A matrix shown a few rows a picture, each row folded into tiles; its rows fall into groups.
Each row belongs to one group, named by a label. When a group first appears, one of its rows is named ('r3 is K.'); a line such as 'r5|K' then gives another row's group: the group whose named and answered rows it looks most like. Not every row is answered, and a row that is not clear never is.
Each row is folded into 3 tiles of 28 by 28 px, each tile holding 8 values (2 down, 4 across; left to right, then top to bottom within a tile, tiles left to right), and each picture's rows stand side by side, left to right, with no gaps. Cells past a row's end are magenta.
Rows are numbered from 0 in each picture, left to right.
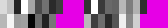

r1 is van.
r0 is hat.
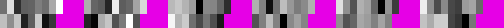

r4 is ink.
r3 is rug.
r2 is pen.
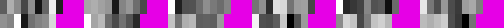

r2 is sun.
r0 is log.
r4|sun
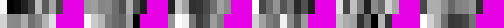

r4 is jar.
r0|sun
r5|pen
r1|pen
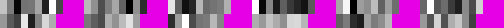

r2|rug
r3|sun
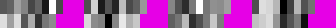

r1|van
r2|rug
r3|pen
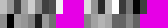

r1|hat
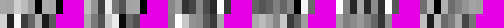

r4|ink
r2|log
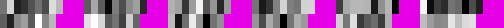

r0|van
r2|hat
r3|rug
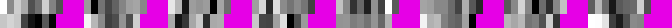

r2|ink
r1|sun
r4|ink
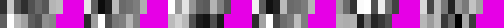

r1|rug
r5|jar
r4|hat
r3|rug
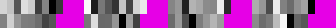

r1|jar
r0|hat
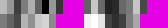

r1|log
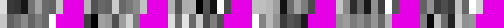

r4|ink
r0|sun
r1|rug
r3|pen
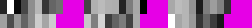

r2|pen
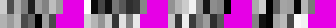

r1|sun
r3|ink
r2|pen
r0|jar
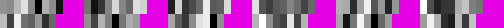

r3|sun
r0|pen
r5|sun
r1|rug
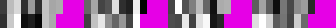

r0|log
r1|log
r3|log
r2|van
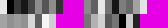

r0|sun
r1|jar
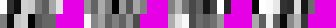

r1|jar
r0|rug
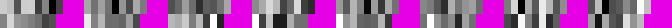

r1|jar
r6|van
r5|log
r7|van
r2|jar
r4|jar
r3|pen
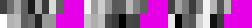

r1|pen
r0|jar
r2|van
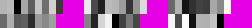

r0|ink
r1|rug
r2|van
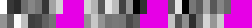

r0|rug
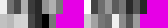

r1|sun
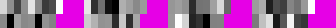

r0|rug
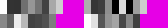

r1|jar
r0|rug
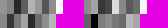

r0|rug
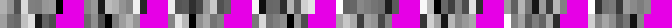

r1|ink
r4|sun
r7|sun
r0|hat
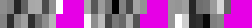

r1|jar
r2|log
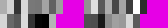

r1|ink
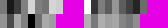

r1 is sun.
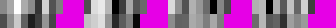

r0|pen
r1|pen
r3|ink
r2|ink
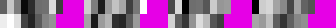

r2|van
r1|rug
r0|log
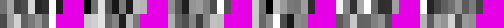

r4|rug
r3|hat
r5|sun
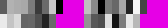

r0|pen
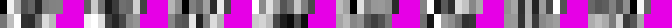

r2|ink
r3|pen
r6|ink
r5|van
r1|log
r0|log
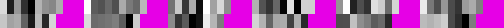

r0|sun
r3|jar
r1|sun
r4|van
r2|van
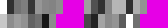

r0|sun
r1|rug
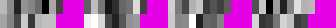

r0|ink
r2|hat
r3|van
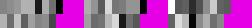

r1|hat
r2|sun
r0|pen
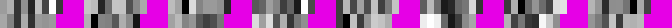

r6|van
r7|ink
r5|log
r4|van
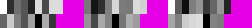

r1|rug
